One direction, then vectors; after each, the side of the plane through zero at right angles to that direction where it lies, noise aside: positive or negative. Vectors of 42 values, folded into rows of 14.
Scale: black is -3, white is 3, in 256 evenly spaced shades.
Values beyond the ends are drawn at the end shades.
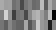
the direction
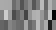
positive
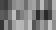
negative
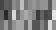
negative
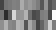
negative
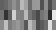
negative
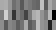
positive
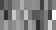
negative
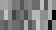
positive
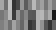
positive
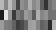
positive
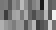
negative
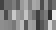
negative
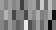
positive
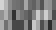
positive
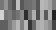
positive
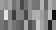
positive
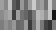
positive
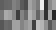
positive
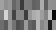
positive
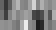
negative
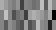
positive
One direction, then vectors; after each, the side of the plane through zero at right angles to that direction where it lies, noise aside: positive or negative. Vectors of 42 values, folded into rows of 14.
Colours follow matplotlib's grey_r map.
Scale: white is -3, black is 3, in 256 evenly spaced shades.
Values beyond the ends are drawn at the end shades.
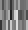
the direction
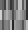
positive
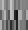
negative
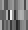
negative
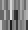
negative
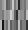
negative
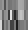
negative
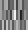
positive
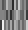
positive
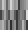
negative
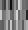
positive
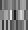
negative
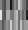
positive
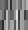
positive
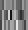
positive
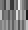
positive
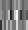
positive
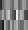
positive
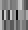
negative
